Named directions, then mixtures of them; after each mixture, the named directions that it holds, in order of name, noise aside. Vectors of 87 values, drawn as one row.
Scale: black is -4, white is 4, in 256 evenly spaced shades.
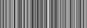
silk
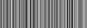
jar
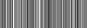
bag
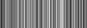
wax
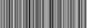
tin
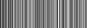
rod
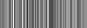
bag, silk, tin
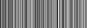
rod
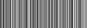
jar, rod, silk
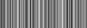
bag, jar, wax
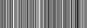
bag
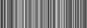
bag, silk, wax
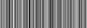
tin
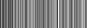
rod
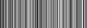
rod, silk, wax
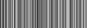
rod, silk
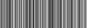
bag, jar, tin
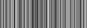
silk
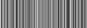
rod, silk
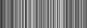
rod, silk, wax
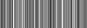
bag, tin, wax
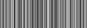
silk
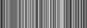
wax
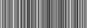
bag, jar, wax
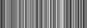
wax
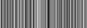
bag, jar, silk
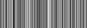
bag, silk, tin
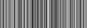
silk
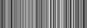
jar, wax
